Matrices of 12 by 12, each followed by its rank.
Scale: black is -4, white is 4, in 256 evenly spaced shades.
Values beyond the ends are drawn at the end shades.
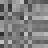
two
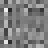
two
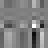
one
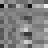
two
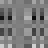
one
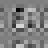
two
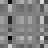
one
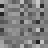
two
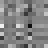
two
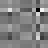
one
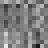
two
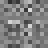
two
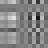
one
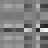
one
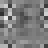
two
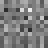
two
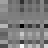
one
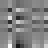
one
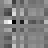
one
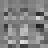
two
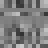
two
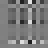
one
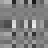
one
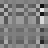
one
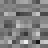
two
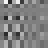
one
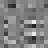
two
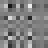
one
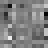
two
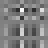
one
